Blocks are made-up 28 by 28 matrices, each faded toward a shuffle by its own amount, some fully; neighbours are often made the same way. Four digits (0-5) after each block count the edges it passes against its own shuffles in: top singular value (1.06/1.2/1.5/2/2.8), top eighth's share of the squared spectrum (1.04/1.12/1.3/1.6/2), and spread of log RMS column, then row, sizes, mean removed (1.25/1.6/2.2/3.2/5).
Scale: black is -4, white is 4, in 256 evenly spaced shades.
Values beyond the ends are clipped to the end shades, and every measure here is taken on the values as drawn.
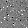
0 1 0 0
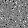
0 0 0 0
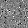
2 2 0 0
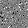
0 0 0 0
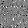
3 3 0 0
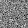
0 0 0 0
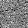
0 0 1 0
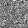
0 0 0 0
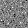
0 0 0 0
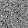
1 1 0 1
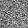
1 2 0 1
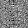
2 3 1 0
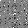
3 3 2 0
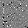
2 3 1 0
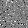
0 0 0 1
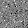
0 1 0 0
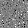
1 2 0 0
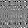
4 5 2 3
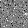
1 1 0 0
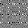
3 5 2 2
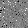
1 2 0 0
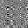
4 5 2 2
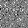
2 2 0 1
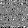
2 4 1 2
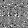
2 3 0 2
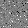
0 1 0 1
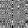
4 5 2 2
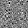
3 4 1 1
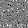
2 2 0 1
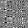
3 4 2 1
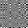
4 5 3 3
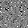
2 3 1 1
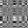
4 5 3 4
